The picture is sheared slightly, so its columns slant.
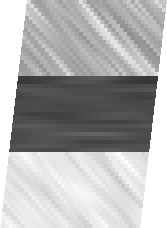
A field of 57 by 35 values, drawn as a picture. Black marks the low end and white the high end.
It is made of 3 by 1 panels. Panel 1,1: high, slanting down to the right. Panel 2,1: low, streaked across, faint in contrast. Panel 3,1: very high, slanting down to the right, faint in contrast.
